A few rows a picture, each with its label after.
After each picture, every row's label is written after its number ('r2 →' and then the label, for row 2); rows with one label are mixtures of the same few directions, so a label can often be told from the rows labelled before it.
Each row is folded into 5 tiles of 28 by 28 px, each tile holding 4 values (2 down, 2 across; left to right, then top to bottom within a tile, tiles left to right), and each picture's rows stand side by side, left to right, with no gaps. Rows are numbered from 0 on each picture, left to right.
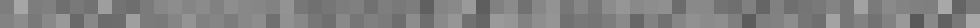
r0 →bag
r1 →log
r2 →log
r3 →log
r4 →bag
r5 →log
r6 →bag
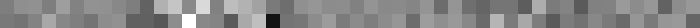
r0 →log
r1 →log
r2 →log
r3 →bag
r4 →bag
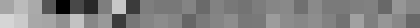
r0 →bag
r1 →log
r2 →bag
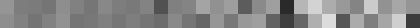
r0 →log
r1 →bag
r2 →log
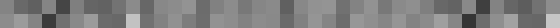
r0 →log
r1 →log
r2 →log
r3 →log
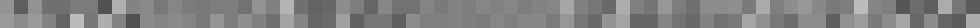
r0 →bag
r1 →bag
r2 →log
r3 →bag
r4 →log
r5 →log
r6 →bag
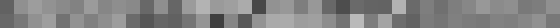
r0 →log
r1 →bag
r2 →bag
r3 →bag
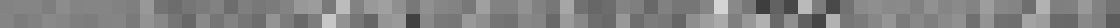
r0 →log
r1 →log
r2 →log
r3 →log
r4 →log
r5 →bag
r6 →log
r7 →log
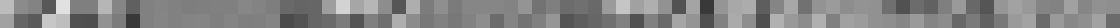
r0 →log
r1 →bag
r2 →bag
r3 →bag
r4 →bag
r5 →log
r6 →bag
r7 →log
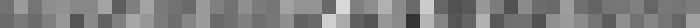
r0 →bag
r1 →log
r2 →log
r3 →log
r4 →log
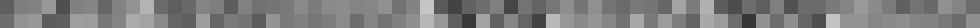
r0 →log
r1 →log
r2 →bag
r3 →log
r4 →bag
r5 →log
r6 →bag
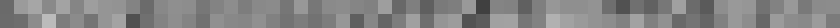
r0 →log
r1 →log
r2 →bag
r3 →log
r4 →bag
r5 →log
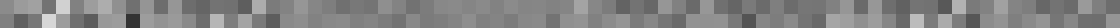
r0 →log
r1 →bag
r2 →bag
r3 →log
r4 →bag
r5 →log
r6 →bag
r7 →bag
